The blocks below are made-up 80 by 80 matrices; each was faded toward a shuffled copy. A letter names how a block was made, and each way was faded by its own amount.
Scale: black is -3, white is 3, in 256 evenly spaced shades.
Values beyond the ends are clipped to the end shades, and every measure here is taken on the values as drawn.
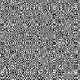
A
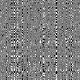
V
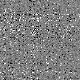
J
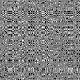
A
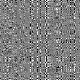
V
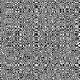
A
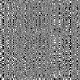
V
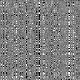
V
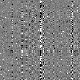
V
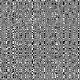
V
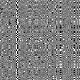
V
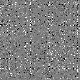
J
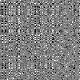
A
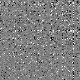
J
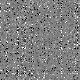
J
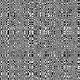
V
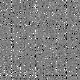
J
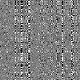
V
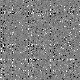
J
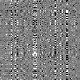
V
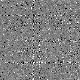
J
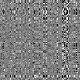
V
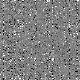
J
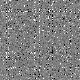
J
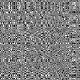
A
